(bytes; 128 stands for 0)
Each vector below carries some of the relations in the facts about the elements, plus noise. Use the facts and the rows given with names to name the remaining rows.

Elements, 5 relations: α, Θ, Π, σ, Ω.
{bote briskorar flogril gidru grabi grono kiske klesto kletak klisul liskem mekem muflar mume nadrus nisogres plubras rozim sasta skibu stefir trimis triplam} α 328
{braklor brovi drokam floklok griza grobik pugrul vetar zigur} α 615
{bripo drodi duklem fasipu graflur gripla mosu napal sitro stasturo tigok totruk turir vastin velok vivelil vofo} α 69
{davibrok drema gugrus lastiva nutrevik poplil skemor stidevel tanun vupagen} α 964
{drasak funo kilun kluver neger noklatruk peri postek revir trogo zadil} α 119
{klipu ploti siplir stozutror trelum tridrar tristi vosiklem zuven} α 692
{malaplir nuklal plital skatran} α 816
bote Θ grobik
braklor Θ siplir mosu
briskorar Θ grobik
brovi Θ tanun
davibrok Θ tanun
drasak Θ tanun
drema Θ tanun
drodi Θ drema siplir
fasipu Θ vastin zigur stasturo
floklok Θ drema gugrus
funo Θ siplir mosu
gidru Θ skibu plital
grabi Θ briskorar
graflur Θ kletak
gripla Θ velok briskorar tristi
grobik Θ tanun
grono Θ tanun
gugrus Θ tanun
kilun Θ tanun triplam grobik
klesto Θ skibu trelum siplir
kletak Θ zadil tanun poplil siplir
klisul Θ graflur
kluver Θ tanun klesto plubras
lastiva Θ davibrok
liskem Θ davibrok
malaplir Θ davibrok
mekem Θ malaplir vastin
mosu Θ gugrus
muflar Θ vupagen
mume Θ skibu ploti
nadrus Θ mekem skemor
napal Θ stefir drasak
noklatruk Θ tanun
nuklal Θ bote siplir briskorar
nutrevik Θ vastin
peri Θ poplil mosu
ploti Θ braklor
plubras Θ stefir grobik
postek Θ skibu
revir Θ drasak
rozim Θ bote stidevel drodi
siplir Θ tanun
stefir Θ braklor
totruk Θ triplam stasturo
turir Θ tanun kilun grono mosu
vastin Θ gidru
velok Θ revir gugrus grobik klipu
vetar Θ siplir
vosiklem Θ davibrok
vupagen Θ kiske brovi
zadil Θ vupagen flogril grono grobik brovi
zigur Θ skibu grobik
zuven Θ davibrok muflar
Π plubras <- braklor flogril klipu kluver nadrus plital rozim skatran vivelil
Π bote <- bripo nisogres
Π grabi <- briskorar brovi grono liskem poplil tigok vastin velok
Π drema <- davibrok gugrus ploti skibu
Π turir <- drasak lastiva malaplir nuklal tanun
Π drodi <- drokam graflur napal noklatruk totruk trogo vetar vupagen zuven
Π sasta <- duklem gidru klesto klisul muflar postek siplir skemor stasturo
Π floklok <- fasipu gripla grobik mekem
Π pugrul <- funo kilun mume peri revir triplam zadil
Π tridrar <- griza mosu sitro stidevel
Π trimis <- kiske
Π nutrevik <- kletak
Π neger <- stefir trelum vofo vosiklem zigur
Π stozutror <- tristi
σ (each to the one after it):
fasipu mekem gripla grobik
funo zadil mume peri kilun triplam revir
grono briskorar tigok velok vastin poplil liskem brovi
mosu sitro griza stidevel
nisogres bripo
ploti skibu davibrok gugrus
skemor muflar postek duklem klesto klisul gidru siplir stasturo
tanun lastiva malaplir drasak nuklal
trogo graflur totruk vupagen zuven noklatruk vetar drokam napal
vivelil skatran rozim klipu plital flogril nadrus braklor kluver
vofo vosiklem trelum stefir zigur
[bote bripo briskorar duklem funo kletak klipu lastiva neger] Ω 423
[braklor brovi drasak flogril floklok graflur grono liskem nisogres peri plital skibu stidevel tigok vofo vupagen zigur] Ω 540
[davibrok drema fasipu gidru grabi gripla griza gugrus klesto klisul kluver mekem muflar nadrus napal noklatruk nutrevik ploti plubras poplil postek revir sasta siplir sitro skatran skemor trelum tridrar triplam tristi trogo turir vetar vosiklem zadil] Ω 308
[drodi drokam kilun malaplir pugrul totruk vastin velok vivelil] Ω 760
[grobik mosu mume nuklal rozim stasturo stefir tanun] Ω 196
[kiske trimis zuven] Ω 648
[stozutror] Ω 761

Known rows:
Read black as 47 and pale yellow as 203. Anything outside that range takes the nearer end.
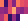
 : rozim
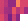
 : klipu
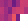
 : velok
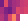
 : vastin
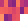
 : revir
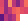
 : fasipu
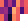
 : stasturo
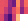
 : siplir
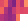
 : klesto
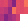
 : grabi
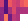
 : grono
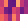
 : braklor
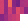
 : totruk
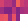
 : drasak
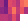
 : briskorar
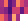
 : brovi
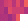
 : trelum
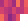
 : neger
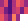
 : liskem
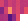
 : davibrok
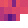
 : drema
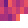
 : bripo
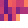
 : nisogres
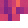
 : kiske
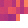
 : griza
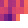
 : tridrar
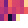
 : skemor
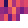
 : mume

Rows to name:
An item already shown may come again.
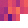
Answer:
mekem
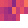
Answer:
bote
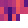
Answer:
zuven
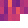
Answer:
totruk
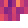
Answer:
flogril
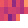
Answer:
postek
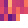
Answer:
trogo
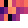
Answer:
tanun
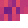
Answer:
floklok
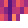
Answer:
liskem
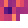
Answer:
zigur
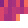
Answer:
pugrul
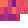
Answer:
plubras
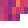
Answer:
klipu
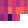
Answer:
vosiklem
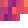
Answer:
grabi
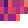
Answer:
vivelil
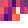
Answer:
napal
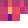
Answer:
zadil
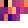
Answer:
mosu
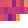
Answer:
postek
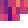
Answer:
stozutror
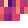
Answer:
nadrus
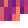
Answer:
drokam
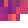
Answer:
vastin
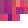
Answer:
kiske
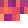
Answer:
revir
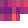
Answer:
tigok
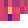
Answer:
zadil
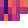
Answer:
grono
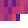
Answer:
velok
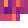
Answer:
plital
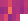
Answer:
malaplir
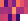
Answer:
nuklal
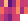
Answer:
nadrus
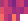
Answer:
kilun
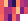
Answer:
kluver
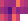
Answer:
stidevel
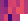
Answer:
lastiva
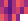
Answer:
liskem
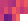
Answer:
tristi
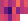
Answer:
trimis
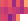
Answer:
postek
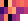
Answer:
tanun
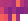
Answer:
peri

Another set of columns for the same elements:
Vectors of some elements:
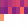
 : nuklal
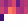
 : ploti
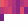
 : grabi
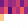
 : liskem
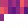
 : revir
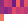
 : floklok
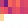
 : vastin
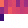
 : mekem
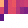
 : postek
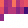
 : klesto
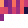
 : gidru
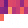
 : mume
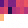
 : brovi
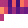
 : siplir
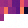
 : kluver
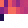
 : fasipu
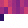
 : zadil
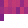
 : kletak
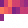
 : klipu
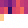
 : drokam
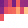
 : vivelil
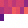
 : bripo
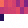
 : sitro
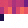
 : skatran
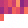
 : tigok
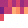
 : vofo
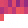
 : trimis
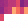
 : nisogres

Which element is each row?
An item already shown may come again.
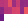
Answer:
lastiva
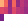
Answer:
sasta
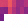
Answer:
gripla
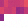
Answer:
bote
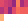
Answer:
pugrul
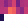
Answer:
ploti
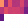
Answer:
nutrevik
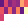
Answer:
tanun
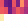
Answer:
stasturo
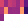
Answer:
nadrus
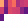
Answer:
postek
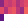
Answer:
briskorar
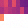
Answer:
zuven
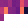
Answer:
kluver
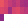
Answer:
neger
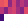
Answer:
muflar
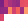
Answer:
mosu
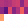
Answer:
nuklal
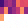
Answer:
braklor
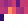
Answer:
ploti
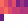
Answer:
tridrar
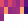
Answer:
nadrus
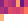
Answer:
malaplir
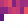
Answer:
lastiva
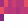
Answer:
bote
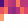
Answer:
flogril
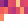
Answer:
plital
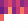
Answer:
rozim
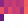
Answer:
briskorar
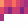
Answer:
duklem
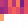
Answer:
totruk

